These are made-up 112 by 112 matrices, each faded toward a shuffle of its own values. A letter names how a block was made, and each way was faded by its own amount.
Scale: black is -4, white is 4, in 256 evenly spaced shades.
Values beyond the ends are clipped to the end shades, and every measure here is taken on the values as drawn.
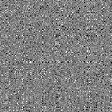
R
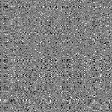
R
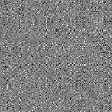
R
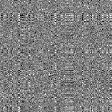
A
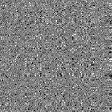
R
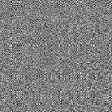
A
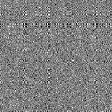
A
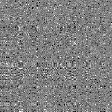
R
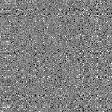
R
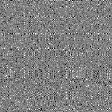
R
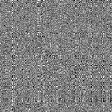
A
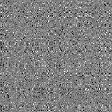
R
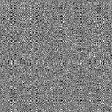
A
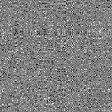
R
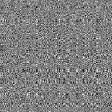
A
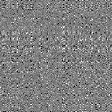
R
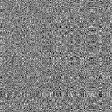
A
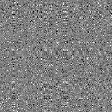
R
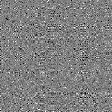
R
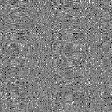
R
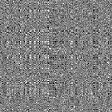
A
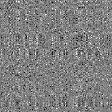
R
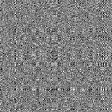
A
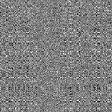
A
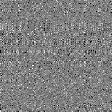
R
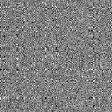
A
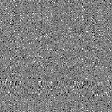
R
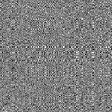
A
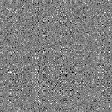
R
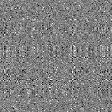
R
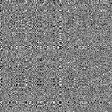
A
